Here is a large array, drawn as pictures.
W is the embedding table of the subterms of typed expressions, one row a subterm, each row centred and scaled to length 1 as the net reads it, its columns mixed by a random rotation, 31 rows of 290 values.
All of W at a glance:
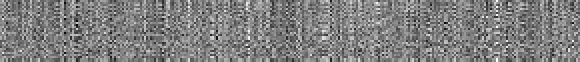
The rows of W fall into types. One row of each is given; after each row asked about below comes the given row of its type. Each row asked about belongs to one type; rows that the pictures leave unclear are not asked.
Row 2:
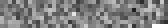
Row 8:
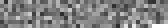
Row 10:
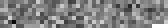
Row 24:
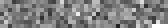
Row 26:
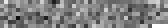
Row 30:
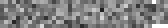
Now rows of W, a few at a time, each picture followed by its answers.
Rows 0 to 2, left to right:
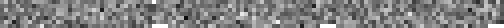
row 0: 30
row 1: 2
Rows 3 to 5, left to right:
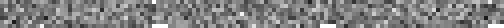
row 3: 30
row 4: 2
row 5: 30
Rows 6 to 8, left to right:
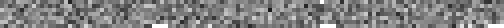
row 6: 10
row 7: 30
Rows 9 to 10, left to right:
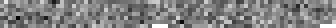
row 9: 26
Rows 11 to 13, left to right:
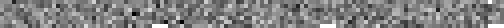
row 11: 2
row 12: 10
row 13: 30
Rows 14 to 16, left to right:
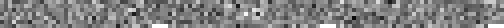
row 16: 26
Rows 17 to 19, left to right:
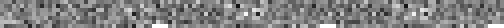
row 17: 24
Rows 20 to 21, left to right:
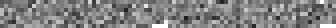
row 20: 10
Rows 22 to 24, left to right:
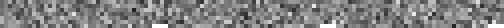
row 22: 2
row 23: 10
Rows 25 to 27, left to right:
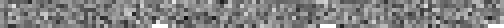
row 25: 24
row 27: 24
